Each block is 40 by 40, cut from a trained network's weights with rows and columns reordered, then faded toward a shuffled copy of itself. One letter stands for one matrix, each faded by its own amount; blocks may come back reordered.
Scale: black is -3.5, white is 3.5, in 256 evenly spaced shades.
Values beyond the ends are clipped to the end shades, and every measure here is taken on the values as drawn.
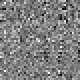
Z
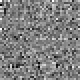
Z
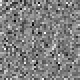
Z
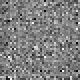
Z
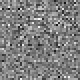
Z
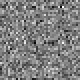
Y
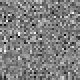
Z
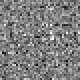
Z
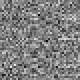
Y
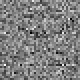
Y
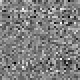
Z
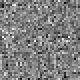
Z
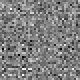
Y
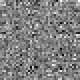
Z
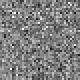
Y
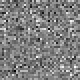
Z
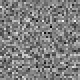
Y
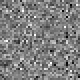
Z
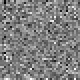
Y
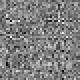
Y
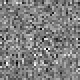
Z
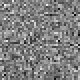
Y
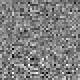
Y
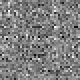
Z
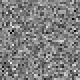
Y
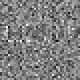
Y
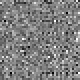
Z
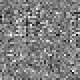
Z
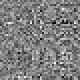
Y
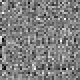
Y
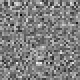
Y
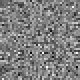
Y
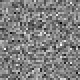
Y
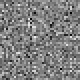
Y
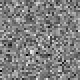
Y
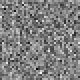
Y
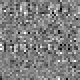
Z
